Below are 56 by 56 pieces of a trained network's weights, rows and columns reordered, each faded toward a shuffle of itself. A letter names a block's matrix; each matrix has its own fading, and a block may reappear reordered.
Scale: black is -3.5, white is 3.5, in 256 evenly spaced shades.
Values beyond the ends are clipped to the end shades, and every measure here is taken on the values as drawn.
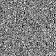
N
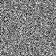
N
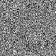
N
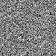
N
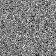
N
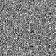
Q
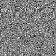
Q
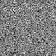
Q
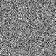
Q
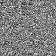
N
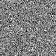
N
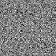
Q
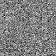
N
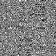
Q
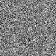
N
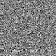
Q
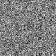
Q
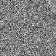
N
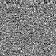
Q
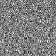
Q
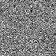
Q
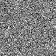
N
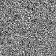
N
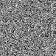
N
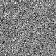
N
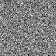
N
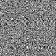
Q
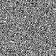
N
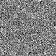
N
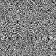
Q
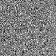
Q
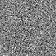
N
